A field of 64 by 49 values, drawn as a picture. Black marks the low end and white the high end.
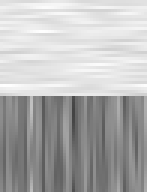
The table splits into 2 rows of 1 panel. Panel 1,1: very high, streaked across, faint in contrast. Panel 2,1: middling, streaked downward.
